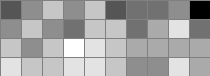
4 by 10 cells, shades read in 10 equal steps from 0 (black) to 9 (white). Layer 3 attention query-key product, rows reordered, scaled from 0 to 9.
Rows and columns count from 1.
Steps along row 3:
down up up down down down same same same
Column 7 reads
4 4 6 5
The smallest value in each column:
3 5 5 4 7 3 4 4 5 0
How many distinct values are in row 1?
5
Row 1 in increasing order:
0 3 3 4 4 5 5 5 7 7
